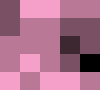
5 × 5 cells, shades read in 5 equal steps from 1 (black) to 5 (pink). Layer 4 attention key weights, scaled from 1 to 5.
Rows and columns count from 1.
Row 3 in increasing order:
2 3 4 4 4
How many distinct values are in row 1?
3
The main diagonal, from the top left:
3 4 4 3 4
